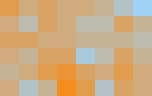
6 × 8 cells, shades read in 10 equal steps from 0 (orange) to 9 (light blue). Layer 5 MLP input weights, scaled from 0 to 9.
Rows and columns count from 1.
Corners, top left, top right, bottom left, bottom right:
2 9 4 4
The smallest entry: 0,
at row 6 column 4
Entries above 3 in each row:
6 6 6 5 4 5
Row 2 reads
4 6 3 4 6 6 3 5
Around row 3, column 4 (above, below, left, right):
4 3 4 5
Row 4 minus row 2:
0 -1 0 -1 2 0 0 0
